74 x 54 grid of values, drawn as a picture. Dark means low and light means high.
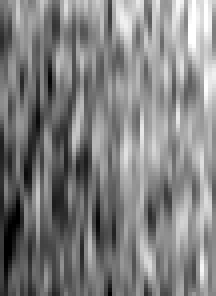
There is an overall slope up to the top right. Neither half mirrors the other. The bottom left is the ninth with the lowest average. The histogram is bell-shaped. Streaks run downward. The ninth with the highest average is the top right.
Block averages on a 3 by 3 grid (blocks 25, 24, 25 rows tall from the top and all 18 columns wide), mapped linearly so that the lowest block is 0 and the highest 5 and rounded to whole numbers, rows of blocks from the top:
2 3 5 / 1 3 4 / 0 2 3
